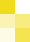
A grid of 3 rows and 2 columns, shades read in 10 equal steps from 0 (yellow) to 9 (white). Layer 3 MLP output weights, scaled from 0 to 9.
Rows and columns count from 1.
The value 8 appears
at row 3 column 1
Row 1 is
0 9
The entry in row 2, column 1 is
6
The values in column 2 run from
2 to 9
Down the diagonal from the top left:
0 4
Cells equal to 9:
1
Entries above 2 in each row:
1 2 1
